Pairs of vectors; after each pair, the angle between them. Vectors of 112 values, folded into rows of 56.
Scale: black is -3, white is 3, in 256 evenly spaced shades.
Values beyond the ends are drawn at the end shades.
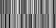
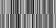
nearly opposite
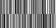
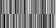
nearly parallel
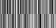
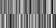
orthogonal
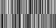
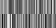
partly aligned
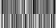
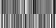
nearly parallel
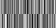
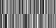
nearly opposite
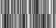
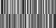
orthogonal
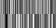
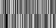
nearly parallel
